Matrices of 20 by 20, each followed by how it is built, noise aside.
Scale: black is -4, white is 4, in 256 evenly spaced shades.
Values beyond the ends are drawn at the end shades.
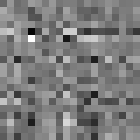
low rank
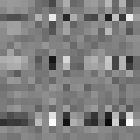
low rank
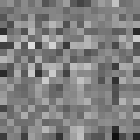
low rank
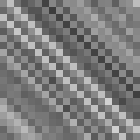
Toeplitz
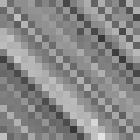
Toeplitz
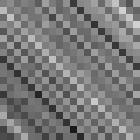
Toeplitz
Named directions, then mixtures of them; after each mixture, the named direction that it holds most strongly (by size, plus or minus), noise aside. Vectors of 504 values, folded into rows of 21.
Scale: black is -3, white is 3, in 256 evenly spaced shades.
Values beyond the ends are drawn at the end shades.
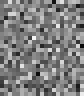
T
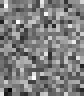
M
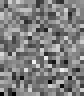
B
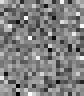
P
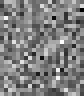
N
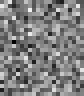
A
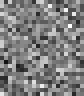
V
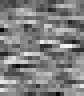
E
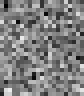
M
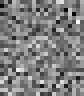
V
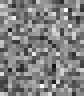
V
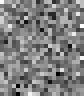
P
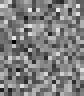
A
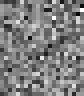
N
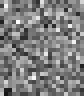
M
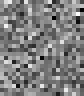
N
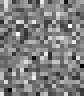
M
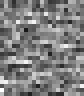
E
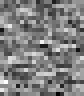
E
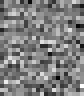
T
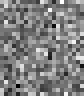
M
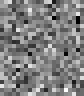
A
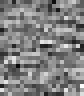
E
